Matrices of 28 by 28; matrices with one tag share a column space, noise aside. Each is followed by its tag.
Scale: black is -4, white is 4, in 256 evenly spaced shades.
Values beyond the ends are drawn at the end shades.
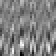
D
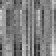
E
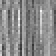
E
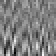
D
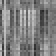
E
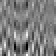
D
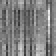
E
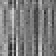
E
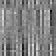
E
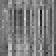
E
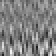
D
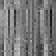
E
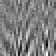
D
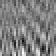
D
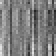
E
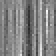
E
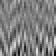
D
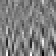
D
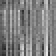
E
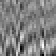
D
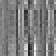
E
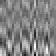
D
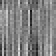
E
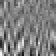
D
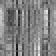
E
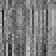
E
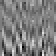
D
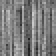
E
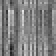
E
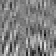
D
